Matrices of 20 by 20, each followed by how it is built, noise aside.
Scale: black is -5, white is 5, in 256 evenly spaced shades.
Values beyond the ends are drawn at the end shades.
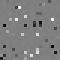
sparse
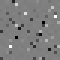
sparse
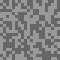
noise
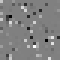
sparse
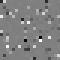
sparse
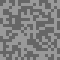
noise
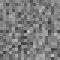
noise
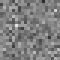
noise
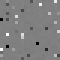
sparse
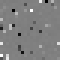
sparse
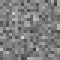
noise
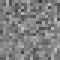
noise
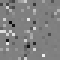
sparse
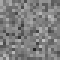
noise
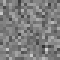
noise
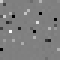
sparse
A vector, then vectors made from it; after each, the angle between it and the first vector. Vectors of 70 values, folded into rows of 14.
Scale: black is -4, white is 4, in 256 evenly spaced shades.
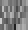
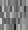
nearly parallel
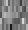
partly aligned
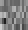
orthogonal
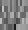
nearly parallel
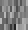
nearly parallel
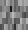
partly aligned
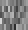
nearly parallel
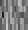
orthogonal
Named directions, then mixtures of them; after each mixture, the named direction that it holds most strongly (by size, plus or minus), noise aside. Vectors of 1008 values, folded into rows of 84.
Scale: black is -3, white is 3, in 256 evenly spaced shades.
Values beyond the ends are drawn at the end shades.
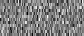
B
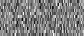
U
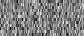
U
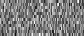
U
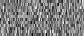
B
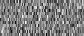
B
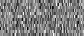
U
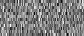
B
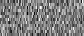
B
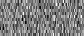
U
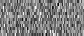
U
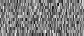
U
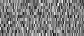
U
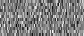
U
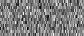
U
